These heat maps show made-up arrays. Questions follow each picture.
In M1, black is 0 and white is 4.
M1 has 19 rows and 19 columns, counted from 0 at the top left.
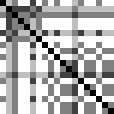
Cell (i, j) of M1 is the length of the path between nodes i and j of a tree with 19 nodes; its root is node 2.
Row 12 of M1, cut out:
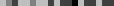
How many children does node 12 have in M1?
7
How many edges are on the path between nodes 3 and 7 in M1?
4
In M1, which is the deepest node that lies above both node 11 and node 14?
12
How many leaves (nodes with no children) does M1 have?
15
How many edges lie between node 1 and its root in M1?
1
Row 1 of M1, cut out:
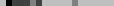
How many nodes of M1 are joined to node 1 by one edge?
4
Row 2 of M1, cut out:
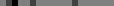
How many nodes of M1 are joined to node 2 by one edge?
3
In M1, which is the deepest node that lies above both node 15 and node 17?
12
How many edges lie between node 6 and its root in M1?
2
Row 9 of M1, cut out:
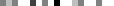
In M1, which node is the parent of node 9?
5
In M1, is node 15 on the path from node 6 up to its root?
no
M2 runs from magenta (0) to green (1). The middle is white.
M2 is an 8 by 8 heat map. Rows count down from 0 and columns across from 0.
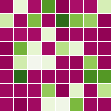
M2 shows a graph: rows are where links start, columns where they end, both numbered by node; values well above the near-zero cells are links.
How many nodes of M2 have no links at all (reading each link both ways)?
0
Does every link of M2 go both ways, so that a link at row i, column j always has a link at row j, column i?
no
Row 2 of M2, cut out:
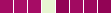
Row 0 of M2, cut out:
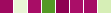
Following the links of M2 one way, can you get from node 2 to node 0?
yes
